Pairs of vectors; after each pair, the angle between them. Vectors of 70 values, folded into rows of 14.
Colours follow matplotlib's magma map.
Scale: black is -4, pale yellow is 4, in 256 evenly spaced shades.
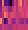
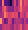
nearly parallel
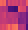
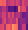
nearly parallel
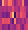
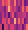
partly aligned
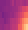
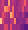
partly opposed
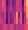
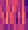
nearly opposite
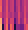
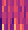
nearly opposite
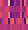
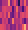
partly aligned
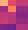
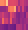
nearly parallel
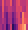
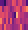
orthogonal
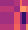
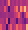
partly aligned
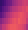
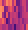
partly opposed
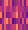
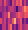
partly opposed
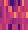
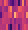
nearly parallel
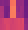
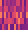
orthogonal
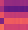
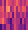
partly opposed
